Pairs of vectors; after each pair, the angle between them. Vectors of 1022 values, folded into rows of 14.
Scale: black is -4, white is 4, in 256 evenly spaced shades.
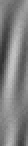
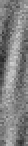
nearly parallel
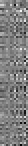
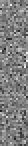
partly aligned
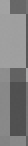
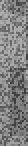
partly aligned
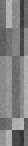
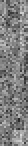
partly opposed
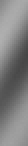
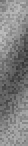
nearly parallel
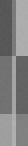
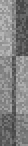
nearly opposite
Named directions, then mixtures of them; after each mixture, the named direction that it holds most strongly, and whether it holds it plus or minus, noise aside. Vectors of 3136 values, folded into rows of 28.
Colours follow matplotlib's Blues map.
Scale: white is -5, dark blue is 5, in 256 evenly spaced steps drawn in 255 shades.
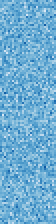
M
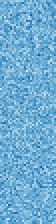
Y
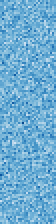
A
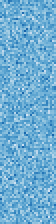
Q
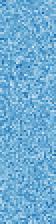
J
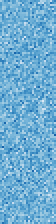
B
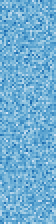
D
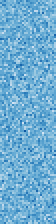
J, plus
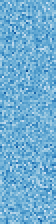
Y, minus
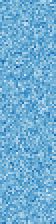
B, plus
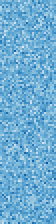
D, minus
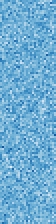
B, plus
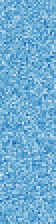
A, minus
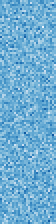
Q, plus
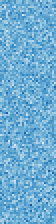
D, minus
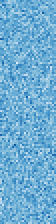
J, plus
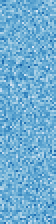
J, plus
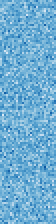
M, plus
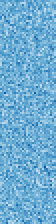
Y, minus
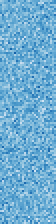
B, plus
